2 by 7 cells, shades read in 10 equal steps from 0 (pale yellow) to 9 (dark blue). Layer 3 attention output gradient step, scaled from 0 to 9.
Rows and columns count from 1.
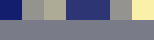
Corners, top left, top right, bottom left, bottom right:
9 0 5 5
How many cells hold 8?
2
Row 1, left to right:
9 4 3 8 8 4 0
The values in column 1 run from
5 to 9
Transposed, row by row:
9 5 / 4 5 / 3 5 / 8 5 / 8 5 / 4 5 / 0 5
